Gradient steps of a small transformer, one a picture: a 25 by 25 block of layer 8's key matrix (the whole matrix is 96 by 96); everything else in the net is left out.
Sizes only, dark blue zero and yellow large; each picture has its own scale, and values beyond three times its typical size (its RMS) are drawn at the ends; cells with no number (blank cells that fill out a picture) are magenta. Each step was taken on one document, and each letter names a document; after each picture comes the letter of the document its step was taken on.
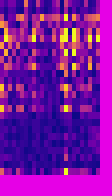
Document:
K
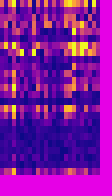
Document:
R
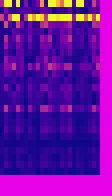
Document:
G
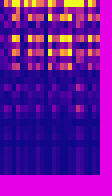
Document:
G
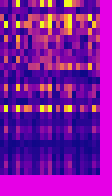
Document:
G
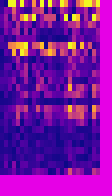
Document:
R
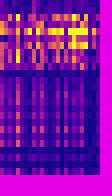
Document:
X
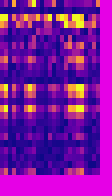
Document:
K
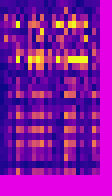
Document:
X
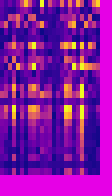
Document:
R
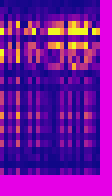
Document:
X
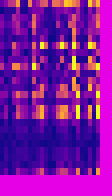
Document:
R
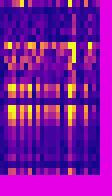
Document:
R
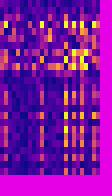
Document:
X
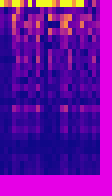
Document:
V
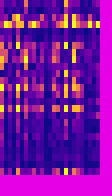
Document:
K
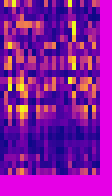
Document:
R
